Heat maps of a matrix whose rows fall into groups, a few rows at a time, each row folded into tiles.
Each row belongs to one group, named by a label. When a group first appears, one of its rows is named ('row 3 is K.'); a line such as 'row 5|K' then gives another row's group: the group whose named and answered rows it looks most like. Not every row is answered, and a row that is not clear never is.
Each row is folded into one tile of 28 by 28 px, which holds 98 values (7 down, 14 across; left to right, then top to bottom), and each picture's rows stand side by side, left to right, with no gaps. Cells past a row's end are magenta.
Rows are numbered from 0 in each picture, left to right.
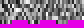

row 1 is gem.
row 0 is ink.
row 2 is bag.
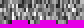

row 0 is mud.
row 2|bag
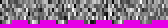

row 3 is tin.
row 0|ink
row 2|bag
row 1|bag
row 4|ink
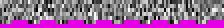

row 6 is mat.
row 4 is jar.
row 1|mat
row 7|ink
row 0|jar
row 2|mud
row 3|gem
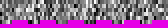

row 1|mat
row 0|ink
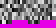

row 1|tin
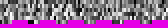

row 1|mat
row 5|mud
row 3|bag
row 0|gem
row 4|mat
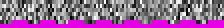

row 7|mat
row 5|bag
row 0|mat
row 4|jar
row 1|mat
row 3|mud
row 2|gem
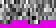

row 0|tin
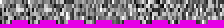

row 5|tin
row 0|jar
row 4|mud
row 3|jar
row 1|jar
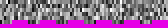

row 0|gem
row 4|tin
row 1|ink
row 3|mud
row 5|bag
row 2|mud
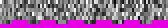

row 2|bag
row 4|mat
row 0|mud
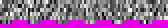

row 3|jar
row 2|tin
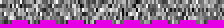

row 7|bag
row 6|bag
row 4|mud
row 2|mud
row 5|mud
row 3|ink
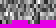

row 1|tin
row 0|gem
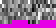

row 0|bag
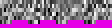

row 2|ink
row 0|jar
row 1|mat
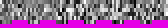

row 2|mat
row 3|jar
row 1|jar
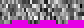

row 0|mud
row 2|gem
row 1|tin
